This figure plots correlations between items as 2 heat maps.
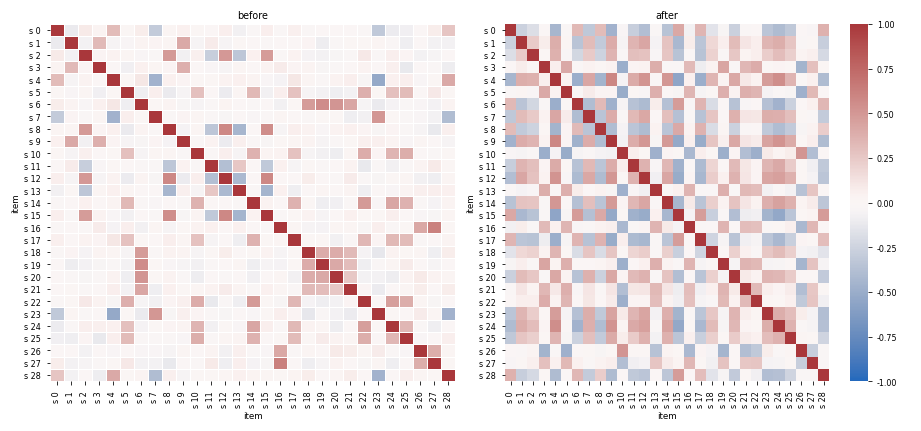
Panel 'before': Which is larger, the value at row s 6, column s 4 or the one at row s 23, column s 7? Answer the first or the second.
the second
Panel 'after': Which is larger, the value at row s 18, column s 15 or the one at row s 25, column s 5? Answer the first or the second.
the second
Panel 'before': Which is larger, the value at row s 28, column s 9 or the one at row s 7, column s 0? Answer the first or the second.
the first
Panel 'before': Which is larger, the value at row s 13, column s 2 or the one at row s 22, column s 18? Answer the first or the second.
the second
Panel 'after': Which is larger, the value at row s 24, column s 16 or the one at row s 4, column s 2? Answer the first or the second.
the second
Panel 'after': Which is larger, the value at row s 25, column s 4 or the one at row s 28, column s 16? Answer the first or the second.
the first
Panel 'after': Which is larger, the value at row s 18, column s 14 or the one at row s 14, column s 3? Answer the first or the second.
the first
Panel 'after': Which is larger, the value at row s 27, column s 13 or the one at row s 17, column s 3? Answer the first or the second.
the first
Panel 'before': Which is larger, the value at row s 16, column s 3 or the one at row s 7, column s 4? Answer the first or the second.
the first
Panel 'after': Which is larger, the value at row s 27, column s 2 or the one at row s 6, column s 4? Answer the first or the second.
the first
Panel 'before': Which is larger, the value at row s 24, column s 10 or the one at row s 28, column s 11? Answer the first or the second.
the first
